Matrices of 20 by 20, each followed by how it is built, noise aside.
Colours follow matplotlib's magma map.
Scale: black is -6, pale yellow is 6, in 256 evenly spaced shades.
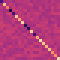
diagonal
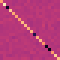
diagonal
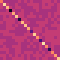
diagonal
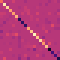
diagonal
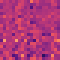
low rank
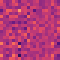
low rank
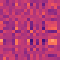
low rank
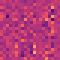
low rank
